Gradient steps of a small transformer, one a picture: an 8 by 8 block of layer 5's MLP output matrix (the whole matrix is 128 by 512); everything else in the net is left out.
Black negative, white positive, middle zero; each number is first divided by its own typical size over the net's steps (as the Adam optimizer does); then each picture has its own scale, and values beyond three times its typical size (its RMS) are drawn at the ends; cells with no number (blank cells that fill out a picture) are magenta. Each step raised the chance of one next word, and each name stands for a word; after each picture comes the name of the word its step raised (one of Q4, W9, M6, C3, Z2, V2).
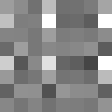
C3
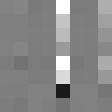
C3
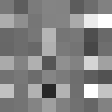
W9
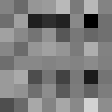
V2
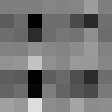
V2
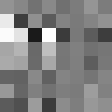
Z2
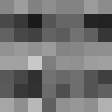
V2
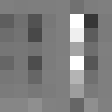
C3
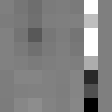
Z2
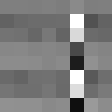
V2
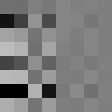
W9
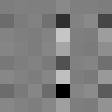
W9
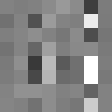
C3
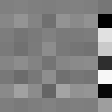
W9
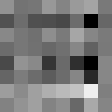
C3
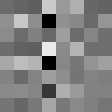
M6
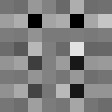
W9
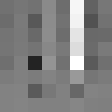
C3
